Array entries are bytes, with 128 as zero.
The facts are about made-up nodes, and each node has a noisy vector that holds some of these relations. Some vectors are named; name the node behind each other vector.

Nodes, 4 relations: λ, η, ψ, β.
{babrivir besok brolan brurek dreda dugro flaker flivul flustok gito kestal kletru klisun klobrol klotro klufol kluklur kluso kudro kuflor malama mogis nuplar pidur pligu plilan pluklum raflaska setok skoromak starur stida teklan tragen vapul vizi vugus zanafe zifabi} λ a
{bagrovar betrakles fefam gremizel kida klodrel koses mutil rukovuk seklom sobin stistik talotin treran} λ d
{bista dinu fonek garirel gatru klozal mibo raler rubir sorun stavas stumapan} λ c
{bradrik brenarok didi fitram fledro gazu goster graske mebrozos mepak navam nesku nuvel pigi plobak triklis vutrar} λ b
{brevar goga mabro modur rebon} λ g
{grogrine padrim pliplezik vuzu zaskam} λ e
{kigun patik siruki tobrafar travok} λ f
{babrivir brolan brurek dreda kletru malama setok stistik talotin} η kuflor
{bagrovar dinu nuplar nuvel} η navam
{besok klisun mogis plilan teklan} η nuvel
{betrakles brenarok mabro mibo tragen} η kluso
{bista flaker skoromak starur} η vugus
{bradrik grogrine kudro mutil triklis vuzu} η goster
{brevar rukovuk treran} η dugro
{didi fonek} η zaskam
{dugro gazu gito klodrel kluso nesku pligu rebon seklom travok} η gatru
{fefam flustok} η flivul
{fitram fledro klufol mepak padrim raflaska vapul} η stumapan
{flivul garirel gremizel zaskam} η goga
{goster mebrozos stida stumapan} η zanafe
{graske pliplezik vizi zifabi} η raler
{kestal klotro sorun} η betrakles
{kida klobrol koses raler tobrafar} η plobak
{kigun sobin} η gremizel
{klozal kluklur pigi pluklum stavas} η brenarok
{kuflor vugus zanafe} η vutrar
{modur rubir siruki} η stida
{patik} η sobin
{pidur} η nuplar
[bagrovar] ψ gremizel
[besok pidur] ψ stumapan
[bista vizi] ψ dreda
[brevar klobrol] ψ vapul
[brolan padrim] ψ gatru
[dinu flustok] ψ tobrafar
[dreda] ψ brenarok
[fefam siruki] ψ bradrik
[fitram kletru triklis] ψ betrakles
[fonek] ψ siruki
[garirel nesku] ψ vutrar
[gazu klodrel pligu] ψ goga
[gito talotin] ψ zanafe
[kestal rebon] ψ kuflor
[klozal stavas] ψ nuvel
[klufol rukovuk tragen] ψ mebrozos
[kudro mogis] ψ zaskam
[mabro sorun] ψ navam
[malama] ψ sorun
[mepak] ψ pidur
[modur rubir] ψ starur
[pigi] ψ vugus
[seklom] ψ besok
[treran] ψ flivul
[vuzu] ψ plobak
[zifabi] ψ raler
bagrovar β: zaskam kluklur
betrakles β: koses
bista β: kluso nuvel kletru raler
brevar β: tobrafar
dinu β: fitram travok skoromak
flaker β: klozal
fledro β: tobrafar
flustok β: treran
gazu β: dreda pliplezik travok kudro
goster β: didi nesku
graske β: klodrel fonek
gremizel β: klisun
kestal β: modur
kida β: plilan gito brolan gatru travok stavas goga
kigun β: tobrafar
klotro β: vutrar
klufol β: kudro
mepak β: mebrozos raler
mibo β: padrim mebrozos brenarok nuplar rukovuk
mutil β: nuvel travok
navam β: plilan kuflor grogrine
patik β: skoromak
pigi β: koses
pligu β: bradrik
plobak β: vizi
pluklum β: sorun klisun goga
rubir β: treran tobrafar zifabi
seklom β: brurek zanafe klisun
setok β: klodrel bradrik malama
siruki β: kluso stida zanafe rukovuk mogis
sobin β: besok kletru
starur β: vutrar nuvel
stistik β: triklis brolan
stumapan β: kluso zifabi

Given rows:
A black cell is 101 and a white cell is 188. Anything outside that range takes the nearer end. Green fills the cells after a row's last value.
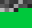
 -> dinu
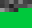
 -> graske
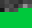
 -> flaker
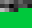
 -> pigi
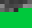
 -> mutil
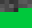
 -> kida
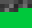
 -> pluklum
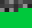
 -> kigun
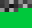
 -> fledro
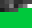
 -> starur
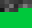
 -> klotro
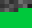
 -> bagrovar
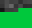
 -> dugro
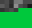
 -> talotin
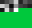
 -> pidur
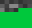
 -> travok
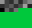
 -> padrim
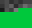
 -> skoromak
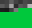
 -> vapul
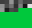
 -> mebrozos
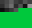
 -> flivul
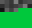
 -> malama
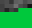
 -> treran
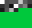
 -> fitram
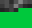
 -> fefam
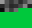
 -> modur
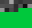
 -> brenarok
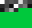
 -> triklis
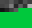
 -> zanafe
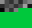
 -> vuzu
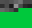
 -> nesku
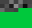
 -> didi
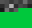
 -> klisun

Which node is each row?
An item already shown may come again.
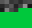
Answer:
kestal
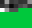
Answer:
gazu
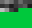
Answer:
pigi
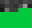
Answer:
flustok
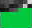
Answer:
brevar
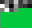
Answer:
seklom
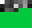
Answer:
kletru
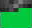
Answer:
fefam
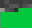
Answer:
patik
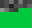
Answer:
graske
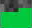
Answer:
stistik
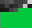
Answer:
brevar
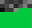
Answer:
grogrine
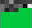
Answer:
vutrar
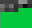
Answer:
koses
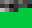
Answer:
pigi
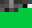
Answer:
nuvel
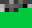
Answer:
gatru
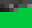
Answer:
dreda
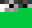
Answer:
stumapan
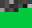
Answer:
plobak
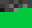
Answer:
raflaska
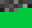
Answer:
kudro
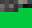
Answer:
koses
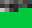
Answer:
pigi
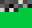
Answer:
rubir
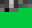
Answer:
tobrafar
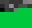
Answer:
pliplezik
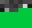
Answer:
klufol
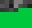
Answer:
talotin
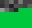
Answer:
graske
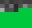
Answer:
siruki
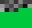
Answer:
raler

